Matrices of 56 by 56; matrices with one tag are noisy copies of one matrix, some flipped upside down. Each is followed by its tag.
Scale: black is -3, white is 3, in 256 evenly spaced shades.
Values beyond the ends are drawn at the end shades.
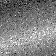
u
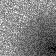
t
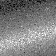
u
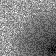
t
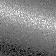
u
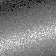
u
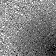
t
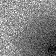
t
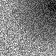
t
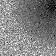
t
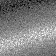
u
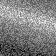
u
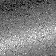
u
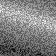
u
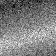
u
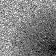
t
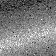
u
